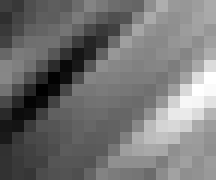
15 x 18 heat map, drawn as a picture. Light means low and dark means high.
Ninth with the lowest average: middle right. Histogram: bell-shaped. Grain: diagonal, up to the right. Slope: up to the left.
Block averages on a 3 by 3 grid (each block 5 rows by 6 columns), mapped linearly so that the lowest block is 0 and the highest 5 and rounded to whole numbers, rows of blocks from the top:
431 | 530 | 531
